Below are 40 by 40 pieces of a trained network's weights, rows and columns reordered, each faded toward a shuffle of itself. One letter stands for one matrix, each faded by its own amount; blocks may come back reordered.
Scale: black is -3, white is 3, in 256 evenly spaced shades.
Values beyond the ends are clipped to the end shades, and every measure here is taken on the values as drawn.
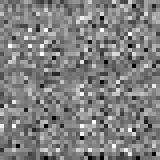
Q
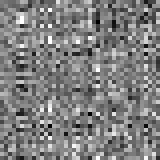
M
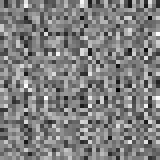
M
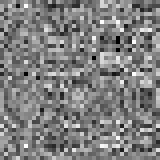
M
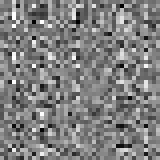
M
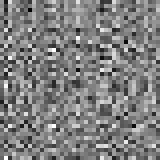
M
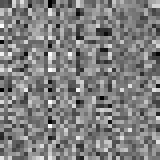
M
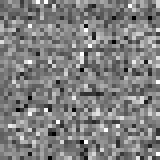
Q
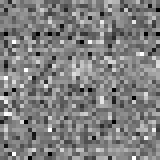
Q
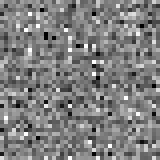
Q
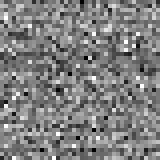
Q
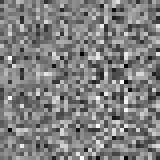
M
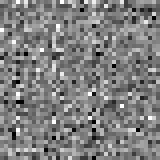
Q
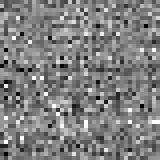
Q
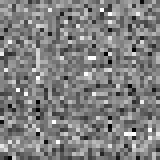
Q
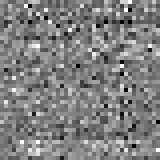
Q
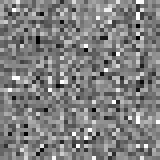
Q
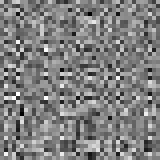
M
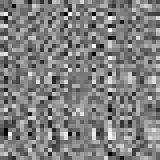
M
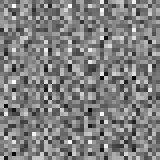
M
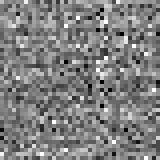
Q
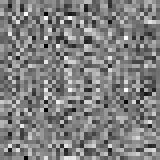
M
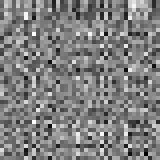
M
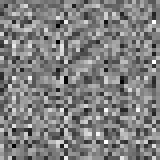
M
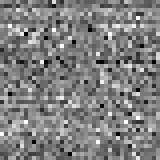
Q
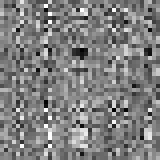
M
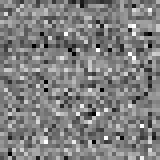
Q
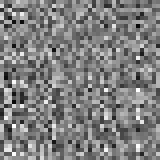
M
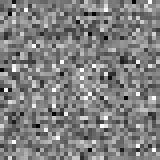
Q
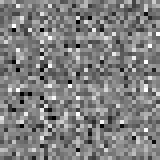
Q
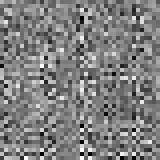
M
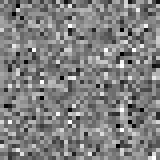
Q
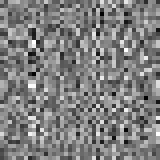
M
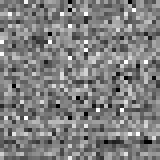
Q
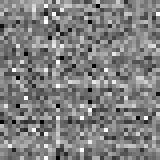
Q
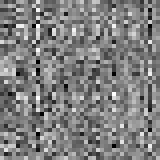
M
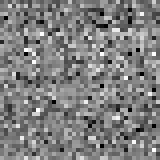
Q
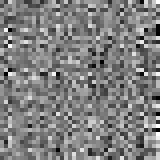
M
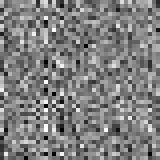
M
